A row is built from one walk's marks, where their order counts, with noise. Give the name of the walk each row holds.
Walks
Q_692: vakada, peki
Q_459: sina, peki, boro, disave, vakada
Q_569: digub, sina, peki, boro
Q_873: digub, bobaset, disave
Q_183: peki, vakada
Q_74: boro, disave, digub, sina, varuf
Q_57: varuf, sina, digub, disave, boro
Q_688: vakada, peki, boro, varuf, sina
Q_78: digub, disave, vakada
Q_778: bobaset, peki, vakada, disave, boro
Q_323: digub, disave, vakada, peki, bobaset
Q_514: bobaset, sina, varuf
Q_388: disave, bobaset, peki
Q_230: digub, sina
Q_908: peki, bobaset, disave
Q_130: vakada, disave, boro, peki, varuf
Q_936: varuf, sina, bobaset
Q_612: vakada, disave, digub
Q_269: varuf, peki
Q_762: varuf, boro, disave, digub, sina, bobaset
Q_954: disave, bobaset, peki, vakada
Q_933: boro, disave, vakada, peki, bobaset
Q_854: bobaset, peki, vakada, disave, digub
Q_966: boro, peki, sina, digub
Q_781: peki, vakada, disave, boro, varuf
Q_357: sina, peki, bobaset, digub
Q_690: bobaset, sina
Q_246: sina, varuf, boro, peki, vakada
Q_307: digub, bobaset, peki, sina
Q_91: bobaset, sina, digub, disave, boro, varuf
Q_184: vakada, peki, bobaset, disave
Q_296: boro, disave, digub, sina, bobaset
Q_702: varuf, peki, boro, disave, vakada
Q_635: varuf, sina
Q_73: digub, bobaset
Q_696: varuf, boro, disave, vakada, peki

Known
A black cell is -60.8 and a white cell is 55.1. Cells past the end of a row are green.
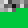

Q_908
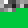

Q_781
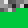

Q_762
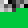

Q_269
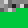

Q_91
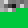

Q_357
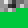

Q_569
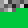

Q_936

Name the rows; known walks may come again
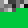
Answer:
Q_635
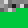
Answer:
Q_91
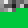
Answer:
Q_246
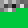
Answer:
Q_690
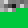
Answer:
Q_357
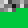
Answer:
Q_388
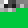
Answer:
Q_183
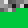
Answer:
Q_762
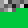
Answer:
Q_936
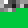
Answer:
Q_781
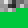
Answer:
Q_569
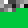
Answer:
Q_696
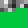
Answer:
Q_74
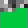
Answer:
Q_57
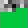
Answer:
Q_908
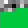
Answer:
Q_933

